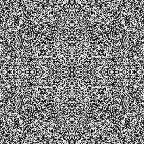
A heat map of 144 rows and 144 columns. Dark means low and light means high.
The values spread evenly over their range. There is no overall slope. The texture is fine-grained noise. No seam splits the table. Its left and right halves mirror each other, and so do its top and bottom.
